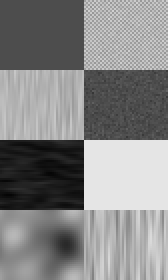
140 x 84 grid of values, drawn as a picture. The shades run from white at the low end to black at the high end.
The table splits into 4 rows of 2 panels. Panel 1,1: high, flat. Panel 1,2: low, checkered. Panel 2,1: low, streaked downward, faint in contrast. Panel 2,2: high, fine-grained, faint in contrast. Panel 3,1: very high, streaked across, faint in contrast. Panel 3,2: very low, flat. Panel 4,1: middling, smooth, strong in contrast. Panel 4,2: low, streaked downward.
